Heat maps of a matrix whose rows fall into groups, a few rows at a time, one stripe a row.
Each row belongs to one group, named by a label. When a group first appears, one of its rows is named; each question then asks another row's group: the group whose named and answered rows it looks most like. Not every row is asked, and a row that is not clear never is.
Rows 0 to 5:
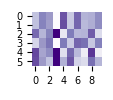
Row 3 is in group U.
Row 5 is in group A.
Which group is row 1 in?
U
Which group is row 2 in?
A
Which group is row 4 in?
A
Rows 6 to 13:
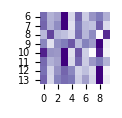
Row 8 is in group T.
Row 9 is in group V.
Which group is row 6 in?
A
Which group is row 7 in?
A
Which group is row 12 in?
V
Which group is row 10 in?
A
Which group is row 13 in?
V
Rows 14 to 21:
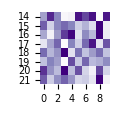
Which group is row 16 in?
V
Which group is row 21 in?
V
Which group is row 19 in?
U
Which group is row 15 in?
V
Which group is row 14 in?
T
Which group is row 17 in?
U
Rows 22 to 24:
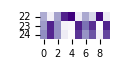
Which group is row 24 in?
T
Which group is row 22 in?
V
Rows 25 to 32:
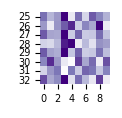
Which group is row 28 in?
V
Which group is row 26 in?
V
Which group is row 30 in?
T
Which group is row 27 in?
A
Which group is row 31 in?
U
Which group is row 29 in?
A
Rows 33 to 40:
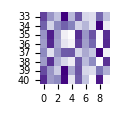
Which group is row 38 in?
T
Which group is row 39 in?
A
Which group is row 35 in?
T
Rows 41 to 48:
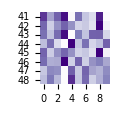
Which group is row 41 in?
A
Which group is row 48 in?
U
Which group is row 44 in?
U
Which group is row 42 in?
V
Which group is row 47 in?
U
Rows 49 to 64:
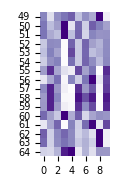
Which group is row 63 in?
V
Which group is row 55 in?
T
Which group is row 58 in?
T
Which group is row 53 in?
U
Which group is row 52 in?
U
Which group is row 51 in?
A
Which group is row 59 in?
T
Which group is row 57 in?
T
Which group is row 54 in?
U
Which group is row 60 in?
A
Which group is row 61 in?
U
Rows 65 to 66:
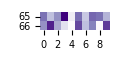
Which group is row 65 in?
A
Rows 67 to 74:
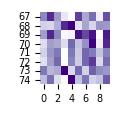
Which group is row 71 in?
U
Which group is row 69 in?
T
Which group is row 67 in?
T
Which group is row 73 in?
A
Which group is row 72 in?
U
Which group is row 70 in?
U
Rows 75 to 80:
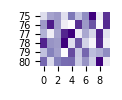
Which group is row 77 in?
V
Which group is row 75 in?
U
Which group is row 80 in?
V
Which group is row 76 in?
T
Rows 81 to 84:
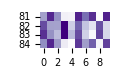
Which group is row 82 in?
A
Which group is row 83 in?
A
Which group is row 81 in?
T
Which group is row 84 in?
T
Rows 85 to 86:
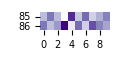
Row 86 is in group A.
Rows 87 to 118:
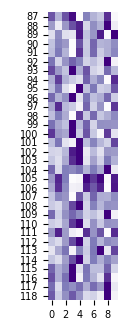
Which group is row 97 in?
T
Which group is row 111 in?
T
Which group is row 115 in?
A
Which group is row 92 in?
V
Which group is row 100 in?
A
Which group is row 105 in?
T
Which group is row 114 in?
V
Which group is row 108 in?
V
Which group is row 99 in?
A
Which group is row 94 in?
T
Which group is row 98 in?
U
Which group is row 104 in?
V
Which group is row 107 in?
U
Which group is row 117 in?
V
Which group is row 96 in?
A
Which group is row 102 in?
V
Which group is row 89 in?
U
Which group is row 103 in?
V
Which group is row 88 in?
V
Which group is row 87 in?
A
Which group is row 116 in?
A
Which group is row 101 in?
U
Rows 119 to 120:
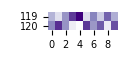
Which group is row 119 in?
V
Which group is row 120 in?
T
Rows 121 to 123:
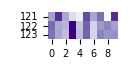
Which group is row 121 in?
T
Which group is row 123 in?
A
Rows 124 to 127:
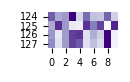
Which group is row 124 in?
A
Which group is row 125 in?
T
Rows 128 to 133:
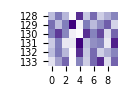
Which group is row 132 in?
U
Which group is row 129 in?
A
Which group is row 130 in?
T
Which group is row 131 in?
U
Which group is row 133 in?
U
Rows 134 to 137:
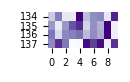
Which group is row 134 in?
U
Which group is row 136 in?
V
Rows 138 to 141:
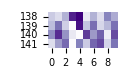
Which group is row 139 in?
U
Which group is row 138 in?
V
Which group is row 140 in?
T
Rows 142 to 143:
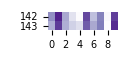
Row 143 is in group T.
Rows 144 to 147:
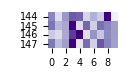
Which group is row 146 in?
V
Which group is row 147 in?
A
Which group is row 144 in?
V
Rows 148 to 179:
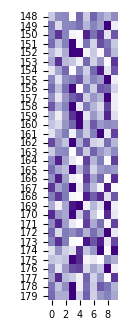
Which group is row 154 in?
U
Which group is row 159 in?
V
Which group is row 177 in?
T
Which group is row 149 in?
V
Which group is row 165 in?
A
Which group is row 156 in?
A
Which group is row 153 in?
T
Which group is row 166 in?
T
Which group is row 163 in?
U
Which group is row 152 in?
V
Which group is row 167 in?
A
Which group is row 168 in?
T
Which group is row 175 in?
V
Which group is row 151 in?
A
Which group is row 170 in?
A
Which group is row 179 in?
A
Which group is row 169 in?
V
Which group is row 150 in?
T
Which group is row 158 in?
A
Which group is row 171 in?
T
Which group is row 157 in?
V
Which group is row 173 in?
T
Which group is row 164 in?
T
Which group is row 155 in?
V
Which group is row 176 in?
V
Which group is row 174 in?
U
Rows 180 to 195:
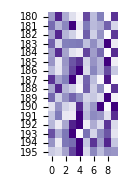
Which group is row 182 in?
T
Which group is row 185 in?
V
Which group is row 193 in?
A
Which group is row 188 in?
T
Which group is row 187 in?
A
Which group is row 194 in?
V
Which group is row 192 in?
V
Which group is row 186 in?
V
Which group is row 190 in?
U
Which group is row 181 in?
A
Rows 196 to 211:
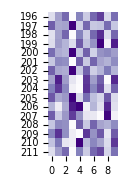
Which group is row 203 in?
T
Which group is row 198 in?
U
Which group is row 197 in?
A
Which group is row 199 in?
U
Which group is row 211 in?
U
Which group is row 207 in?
V
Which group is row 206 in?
V
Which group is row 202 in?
A
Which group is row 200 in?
A
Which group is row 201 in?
U
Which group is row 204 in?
T
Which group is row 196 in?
U
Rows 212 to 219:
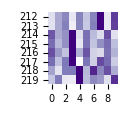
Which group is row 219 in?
U
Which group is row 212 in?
U
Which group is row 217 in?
A
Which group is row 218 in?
V
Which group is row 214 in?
A
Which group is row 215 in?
A
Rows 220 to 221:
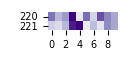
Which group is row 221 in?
V
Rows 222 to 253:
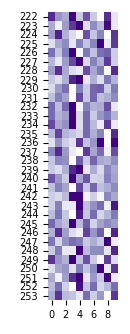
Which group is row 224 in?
T
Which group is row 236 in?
U
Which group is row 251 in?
V
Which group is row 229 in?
V
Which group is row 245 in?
A
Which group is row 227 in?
V
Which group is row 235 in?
T
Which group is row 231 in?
U
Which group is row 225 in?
U
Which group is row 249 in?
A
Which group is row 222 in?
A
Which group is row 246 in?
T
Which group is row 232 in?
A
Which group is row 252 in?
U
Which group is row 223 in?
V
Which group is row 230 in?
U
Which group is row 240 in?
A
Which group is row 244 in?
U
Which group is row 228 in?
T
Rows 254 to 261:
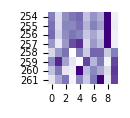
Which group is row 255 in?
V
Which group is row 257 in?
V
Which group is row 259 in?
T
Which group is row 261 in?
U
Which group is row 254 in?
V
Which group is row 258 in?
U
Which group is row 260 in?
U
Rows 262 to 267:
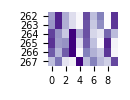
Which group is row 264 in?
A
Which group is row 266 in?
A
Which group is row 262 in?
T
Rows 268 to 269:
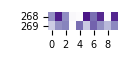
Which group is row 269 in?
U
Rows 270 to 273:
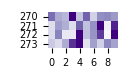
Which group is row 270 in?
A
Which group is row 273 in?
V
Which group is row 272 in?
U
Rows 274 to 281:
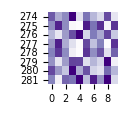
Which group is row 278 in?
T
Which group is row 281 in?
V
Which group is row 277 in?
T
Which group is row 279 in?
V
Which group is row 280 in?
A
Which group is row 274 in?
A
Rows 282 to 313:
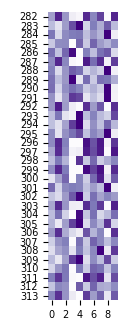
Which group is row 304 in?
U
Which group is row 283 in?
V
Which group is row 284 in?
V
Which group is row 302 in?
V
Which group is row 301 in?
V
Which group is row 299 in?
T
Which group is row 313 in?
T
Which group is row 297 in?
T
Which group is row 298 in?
U
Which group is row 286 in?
A
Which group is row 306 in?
T
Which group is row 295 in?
V
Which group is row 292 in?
T
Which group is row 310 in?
U
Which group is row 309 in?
V
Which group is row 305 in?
V
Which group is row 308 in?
U
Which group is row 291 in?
V
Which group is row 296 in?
T
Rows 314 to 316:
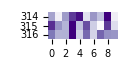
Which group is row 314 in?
V
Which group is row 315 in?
A
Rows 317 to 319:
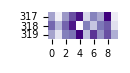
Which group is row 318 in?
A
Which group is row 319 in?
V
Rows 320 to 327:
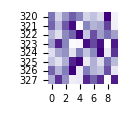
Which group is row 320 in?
V
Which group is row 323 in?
T
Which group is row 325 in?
V
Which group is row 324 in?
U
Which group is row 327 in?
T
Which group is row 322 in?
V
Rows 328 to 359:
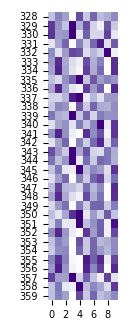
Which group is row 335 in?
V
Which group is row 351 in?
U
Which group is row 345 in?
U
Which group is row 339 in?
A
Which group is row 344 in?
A
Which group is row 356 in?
T
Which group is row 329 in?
A
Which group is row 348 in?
T
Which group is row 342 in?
U
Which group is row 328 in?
U
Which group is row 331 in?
U
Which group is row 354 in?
U
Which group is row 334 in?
T
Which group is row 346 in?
U
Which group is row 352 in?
T
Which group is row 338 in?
U
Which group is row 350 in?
V
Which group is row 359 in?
U
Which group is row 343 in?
A
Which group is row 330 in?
A
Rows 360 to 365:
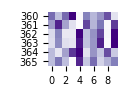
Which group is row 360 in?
A
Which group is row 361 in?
T
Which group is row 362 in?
U
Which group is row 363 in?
U
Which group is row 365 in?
U
